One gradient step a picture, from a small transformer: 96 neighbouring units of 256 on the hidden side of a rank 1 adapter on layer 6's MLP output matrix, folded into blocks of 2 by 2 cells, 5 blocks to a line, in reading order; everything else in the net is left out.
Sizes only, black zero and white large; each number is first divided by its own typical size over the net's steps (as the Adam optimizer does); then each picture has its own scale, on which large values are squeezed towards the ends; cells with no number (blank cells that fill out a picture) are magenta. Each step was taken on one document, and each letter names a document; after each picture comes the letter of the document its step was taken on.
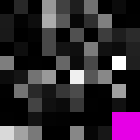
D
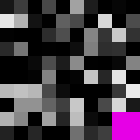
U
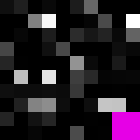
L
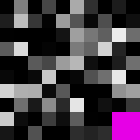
U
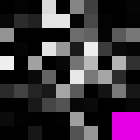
D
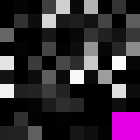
D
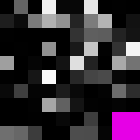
D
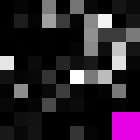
D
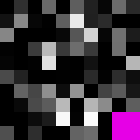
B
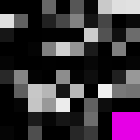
B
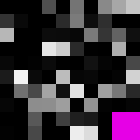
B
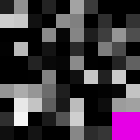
U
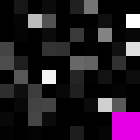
L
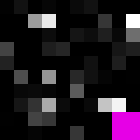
L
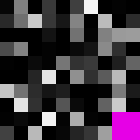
U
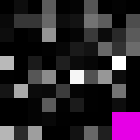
D
